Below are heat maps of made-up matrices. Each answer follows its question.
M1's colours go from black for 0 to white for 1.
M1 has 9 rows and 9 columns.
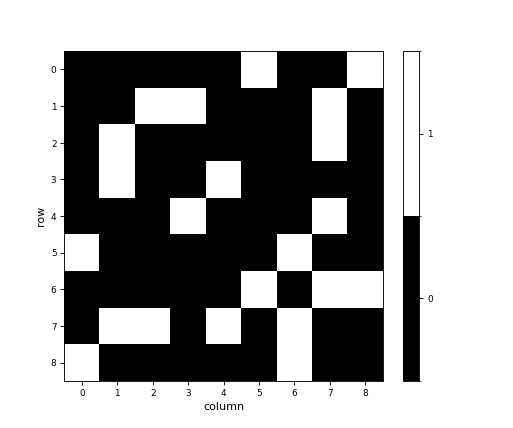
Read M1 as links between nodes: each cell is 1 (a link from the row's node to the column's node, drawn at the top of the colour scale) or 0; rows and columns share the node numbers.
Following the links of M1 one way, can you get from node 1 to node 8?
yes
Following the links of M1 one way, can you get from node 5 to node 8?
yes
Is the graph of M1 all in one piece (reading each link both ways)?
yes
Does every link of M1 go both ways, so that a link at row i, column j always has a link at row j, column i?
yes
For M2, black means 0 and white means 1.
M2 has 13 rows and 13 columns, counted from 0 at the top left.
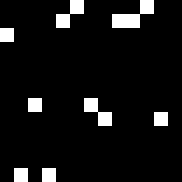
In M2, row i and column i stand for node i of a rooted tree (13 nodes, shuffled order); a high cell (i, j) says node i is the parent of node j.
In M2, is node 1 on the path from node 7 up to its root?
yes
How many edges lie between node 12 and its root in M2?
0
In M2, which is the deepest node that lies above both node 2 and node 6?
7
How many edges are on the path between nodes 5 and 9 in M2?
6
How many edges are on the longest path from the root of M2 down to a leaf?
6
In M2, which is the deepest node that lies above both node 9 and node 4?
1
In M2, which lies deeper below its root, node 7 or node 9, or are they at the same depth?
node 7
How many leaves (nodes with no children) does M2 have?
7
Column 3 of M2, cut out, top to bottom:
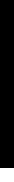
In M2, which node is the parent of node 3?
12
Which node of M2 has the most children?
1
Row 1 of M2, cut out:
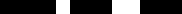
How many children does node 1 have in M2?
3
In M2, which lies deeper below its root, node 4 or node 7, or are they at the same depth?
node 7
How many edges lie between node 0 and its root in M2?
5
